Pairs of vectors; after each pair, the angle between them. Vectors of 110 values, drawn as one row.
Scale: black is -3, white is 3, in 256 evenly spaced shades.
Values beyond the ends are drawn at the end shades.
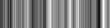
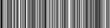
partly aligned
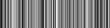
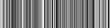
nearly opposite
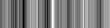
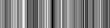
nearly opposite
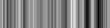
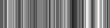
nearly opposite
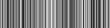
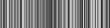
nearly opposite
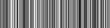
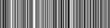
partly aligned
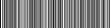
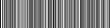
nearly parallel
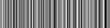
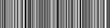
partly opposed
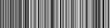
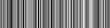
partly aligned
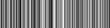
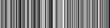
nearly parallel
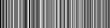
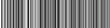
nearly opposite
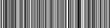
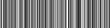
nearly parallel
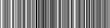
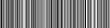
partly opposed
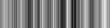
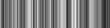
nearly opposite
